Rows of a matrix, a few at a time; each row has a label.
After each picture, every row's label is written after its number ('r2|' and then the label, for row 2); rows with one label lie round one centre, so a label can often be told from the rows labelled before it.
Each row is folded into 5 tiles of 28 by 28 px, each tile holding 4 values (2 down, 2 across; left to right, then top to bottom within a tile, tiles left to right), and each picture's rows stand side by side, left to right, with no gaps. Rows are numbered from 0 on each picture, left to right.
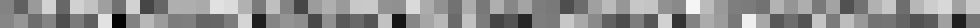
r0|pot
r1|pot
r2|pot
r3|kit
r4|pot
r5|kit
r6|pot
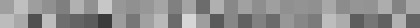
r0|kit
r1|kit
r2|kit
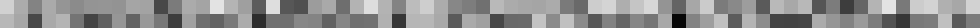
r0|kit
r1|pot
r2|pot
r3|kit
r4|pot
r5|kit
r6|pot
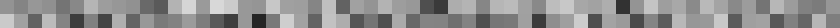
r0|kit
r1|pot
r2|kit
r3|pot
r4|kit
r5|kit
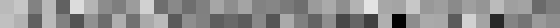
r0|kit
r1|kit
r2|pot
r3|kit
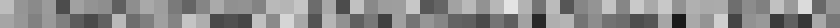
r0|kit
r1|kit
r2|kit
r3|pot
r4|pot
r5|kit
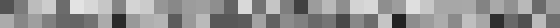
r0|pot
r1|kit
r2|pot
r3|kit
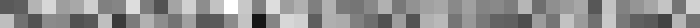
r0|pot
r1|pot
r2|kit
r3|kit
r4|kit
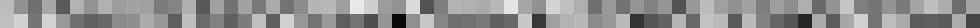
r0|kit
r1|kit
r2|pot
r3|pot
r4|kit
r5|kit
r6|kit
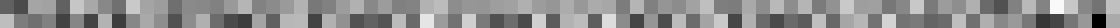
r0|pot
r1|kit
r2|kit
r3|kit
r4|kit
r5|kit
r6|kit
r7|pot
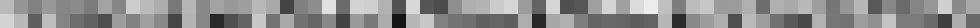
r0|kit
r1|kit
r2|pot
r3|pot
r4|pot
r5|kit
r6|kit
